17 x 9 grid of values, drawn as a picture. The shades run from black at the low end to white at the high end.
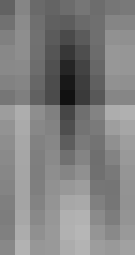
The ninth with the highest average is the bottom middle. Streaks run downward. The centre is the roughest part. A horizontal seam about 40% of the way down splits the table, and the bottom part is higher.
